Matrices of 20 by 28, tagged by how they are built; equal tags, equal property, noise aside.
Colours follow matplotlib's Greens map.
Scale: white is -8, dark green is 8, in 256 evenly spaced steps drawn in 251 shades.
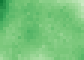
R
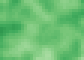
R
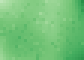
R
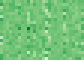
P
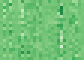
P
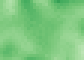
R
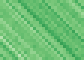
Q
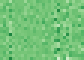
P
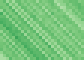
Q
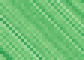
Q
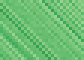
Q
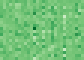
P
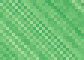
Q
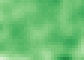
R
